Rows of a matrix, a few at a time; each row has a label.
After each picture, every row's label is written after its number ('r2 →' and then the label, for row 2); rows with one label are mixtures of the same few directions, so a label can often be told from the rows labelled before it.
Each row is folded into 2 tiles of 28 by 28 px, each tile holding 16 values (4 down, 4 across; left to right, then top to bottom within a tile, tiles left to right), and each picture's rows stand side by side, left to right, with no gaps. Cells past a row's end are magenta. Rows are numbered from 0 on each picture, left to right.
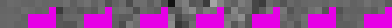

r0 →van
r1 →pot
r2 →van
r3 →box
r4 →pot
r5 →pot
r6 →pot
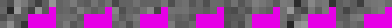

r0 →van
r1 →van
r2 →pot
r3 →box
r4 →pot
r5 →van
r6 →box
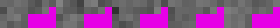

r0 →pot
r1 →box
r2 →pot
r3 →pot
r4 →pot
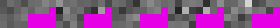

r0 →box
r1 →pot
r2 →box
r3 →van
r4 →box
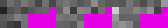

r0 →pot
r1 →van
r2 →pot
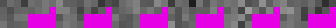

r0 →box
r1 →box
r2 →box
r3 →box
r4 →van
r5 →box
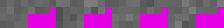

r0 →van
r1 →pot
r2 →pot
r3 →van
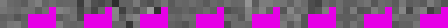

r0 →pot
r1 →box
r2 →pot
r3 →pot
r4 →box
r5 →pot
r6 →van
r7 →van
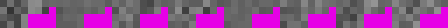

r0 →pot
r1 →pot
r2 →pot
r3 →van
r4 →van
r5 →box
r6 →pot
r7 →van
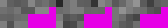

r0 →van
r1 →box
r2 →box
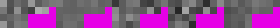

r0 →van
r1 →box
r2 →pot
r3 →van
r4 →pot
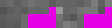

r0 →pot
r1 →pot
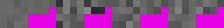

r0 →van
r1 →van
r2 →van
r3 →van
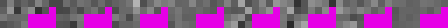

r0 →van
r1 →pot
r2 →box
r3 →box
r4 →van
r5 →van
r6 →pot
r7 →pot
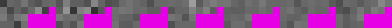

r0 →pot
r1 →van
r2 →box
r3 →box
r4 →box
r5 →van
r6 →box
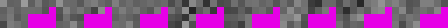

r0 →box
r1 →pot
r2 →pot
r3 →van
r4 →pot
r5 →pot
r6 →box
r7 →van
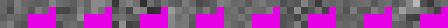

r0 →van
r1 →box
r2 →van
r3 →pot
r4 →van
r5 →van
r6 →van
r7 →box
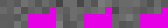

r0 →van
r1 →box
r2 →pot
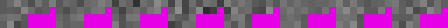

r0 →van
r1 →box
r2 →box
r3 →van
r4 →pot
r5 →pot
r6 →pot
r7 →van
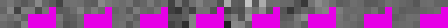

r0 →van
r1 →box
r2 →van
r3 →pot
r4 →box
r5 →box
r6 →pot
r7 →box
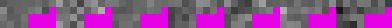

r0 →pot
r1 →van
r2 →box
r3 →pot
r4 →box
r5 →pot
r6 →pot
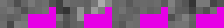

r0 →van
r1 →box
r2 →van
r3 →box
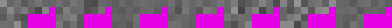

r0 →pot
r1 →pot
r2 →pot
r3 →van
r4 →van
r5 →van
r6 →van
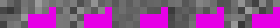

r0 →box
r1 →van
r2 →van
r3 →pot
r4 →van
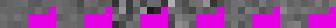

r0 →pot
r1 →box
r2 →van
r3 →box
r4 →van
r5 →pot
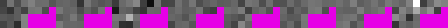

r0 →pot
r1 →box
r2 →pot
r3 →van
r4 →van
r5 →pot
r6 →van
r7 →box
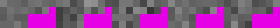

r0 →pot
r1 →pot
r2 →van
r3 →pot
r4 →van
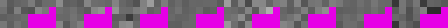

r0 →van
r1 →van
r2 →pot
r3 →van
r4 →van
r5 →van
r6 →box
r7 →van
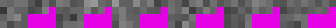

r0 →pot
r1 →pot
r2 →box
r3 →van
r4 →pot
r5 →pot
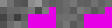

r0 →pot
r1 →van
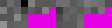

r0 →box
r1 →pot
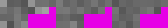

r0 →van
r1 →pot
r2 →pot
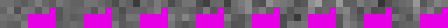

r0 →van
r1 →pot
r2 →box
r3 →pot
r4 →box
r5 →pot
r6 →box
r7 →box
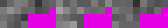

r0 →box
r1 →pot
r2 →box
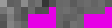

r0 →box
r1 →van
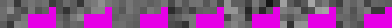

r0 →van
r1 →box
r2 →van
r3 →pot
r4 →box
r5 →van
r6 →van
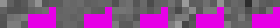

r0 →box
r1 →van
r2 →box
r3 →van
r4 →box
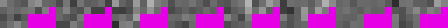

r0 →pot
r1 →van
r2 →box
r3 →pot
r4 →box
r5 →box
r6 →van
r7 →box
